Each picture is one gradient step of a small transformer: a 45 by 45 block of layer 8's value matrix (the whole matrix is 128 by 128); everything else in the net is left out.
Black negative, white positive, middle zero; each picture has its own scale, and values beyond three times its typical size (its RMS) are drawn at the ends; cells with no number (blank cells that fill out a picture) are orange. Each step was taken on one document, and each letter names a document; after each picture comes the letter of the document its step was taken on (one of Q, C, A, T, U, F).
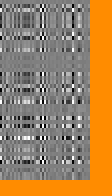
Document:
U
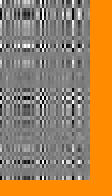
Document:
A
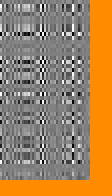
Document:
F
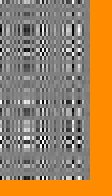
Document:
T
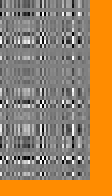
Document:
F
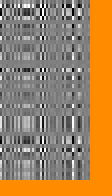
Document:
F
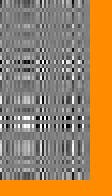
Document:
T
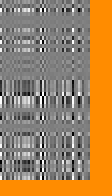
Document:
U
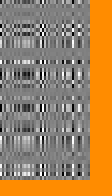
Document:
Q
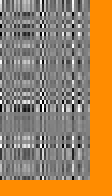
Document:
Q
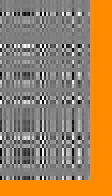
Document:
Q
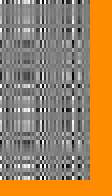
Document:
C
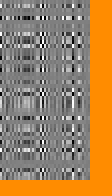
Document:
U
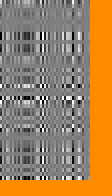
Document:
A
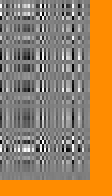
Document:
U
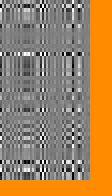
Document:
T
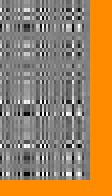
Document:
T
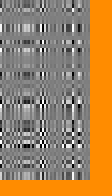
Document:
F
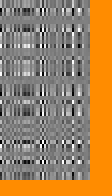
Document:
T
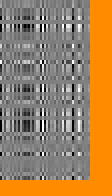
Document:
A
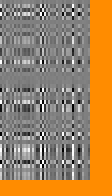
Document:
U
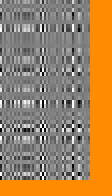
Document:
A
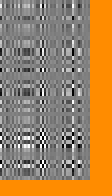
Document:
U
